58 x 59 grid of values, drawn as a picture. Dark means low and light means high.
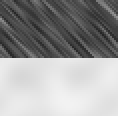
It is made of 2 by 1 panels. Panel 1,1: low, slanting down to the right. Panel 2,1: very high, smooth, faint in contrast.
